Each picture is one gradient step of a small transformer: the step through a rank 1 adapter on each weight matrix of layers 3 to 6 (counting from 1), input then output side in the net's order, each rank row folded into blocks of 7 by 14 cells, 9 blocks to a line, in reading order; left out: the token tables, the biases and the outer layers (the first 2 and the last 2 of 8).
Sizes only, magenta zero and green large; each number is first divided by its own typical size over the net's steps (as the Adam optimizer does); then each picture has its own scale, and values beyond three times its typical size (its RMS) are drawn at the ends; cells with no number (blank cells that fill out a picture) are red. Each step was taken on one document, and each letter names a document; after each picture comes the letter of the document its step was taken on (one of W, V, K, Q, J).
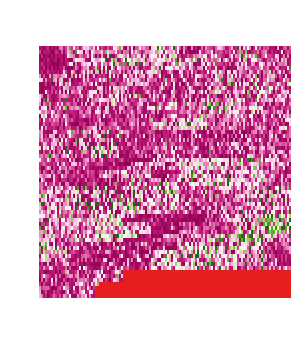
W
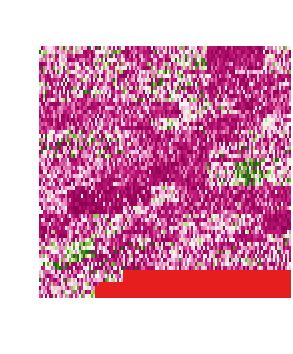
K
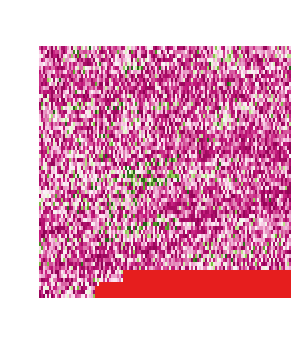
W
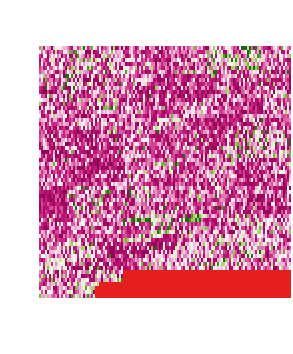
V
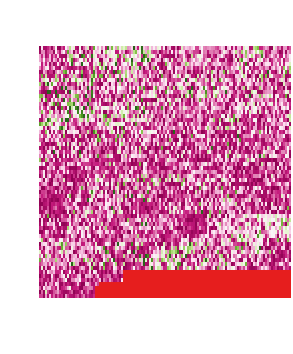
V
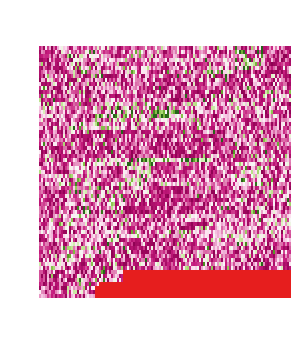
V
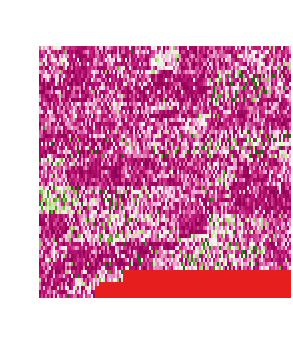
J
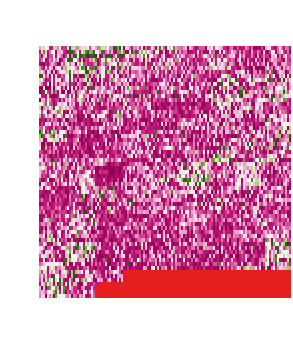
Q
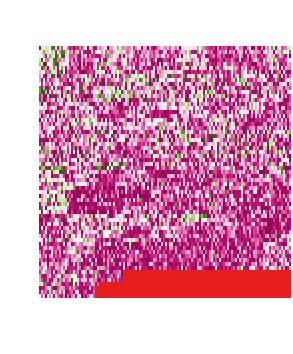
K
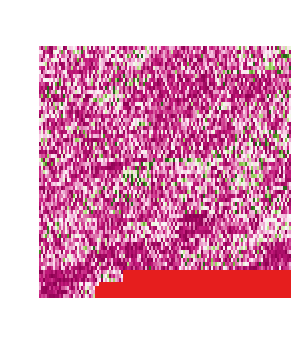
W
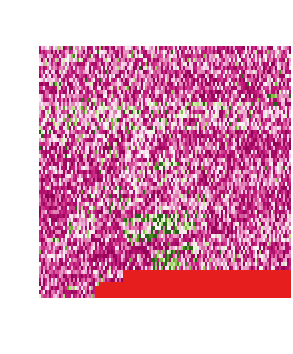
W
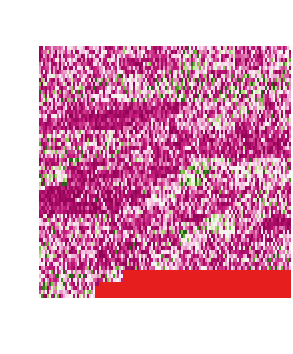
K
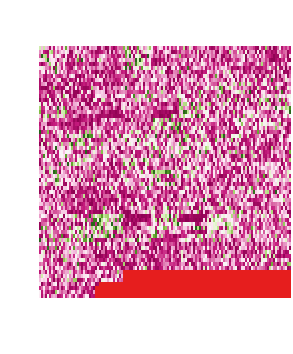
K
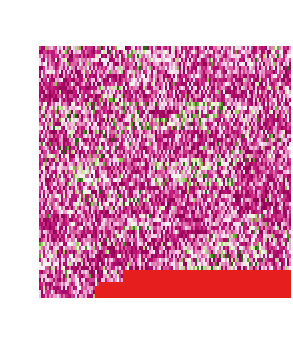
W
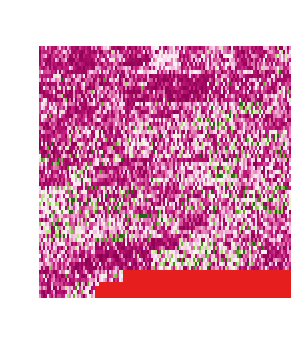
J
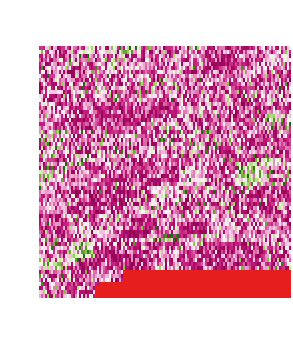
K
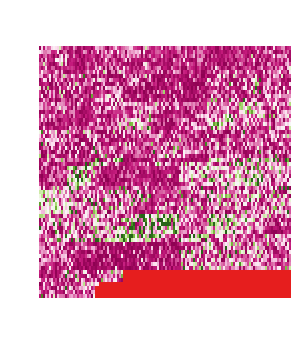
J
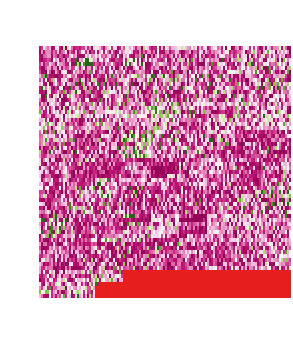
V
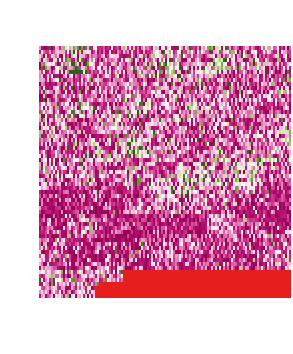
Q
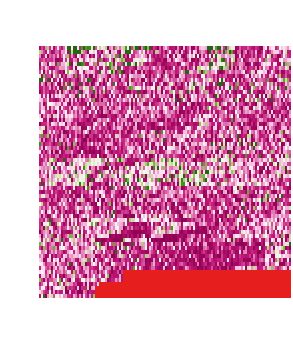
Q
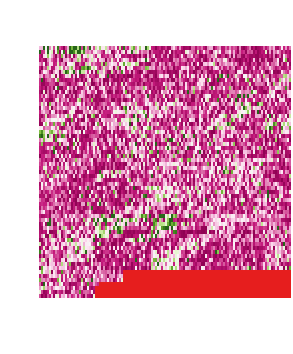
Q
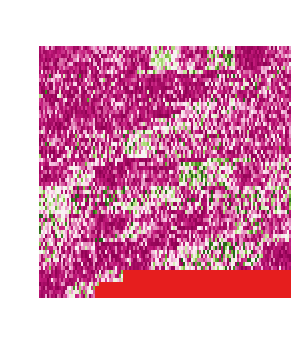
J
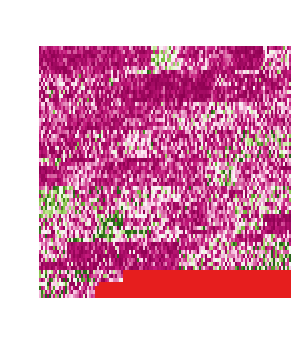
J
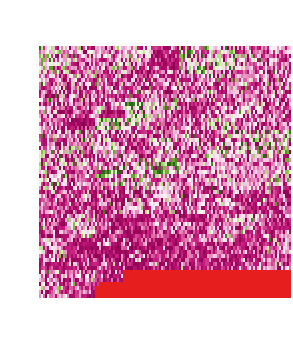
K
